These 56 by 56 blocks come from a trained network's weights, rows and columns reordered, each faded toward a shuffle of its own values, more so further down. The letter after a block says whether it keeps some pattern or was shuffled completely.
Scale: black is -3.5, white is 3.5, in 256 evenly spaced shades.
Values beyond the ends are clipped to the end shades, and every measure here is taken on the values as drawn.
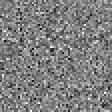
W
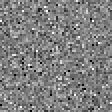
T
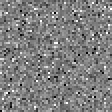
T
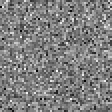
T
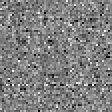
W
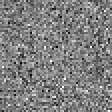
W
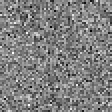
T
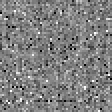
W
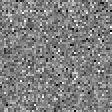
W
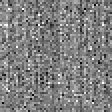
W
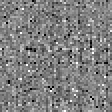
W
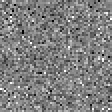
T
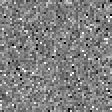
T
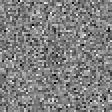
T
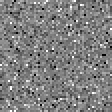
T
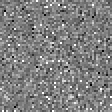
T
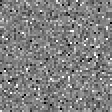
T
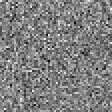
W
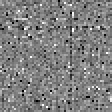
W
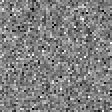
T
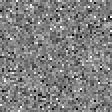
T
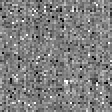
W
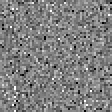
T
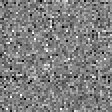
W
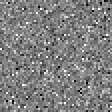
T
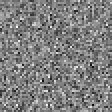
W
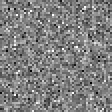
T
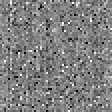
W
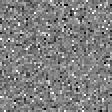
T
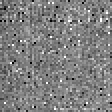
W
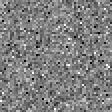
T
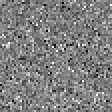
W
